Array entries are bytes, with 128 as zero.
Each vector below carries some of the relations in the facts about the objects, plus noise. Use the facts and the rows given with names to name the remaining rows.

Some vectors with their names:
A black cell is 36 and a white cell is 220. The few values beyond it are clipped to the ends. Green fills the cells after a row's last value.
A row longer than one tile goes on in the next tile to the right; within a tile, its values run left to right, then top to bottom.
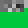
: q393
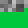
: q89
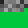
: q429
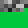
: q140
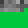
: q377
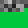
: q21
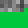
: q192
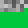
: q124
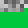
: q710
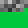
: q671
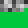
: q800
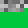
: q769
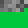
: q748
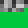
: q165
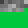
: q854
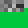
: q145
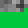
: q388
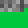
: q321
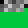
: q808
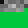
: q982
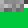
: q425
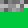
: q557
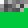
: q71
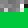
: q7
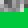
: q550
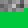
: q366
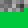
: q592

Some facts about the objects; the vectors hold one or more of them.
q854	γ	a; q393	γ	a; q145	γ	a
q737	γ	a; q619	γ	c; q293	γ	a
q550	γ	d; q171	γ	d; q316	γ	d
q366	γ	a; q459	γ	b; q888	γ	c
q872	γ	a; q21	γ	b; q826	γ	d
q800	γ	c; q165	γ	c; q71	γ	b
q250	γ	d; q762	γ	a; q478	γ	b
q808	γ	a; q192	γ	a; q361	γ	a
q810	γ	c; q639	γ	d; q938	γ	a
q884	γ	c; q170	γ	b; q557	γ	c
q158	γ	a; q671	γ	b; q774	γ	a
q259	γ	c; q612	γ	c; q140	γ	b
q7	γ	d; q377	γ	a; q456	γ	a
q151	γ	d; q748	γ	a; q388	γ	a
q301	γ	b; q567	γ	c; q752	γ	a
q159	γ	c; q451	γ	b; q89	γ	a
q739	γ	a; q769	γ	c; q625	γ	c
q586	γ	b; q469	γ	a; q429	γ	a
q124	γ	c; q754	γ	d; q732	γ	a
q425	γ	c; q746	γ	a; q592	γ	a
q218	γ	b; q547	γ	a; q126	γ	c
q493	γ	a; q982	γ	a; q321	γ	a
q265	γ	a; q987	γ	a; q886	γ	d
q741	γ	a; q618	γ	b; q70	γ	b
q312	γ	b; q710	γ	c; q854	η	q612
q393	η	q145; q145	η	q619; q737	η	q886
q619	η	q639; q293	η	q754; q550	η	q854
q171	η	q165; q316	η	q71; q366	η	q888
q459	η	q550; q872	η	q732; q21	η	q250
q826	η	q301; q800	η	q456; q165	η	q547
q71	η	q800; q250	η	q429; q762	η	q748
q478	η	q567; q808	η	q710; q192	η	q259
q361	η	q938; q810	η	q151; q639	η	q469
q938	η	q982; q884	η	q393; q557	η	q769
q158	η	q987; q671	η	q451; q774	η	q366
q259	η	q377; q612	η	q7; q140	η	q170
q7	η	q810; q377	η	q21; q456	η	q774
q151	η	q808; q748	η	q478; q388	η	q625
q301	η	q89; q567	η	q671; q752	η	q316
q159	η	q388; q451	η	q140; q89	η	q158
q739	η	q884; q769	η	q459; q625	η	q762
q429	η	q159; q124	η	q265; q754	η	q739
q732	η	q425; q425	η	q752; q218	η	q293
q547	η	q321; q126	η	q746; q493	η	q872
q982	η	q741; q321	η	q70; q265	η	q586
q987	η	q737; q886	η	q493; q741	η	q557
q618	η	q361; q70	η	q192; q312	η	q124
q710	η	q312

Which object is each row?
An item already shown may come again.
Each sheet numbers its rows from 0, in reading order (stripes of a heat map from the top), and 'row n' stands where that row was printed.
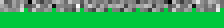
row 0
q550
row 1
q808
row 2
q886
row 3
q567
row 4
q625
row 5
q625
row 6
q808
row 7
q316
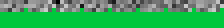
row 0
q625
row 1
q126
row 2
q808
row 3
q625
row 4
q429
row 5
q854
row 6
q459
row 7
q126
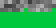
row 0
q218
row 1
q854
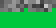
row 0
q748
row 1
q70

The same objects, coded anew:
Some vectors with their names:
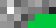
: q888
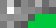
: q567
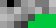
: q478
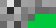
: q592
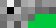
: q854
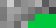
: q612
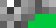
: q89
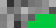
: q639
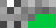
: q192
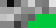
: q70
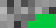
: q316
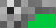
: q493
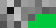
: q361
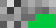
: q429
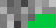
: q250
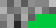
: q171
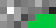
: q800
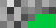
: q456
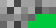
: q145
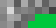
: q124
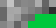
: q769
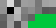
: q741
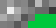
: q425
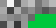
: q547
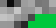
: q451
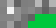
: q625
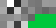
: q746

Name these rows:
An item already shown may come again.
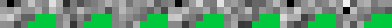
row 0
q21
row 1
q639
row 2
q810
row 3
q70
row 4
q826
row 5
q71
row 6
q854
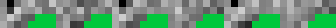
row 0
q459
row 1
q826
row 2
q312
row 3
q710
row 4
q218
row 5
q810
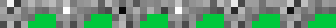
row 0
q377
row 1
q165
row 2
q550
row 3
q165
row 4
q592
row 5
q265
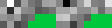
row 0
q737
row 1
q70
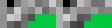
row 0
q618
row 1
q586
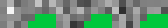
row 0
q159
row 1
q886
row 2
q151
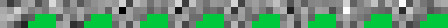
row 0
q301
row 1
q754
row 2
q808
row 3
q265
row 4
q388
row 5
q7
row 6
q259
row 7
q737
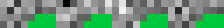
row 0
q469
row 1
q21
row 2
q126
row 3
q752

